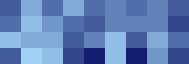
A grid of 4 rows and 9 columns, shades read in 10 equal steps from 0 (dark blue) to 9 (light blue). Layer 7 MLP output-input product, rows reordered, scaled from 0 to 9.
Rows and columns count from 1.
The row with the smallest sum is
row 4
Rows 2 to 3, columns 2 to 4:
8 6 4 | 7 7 3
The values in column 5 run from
0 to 5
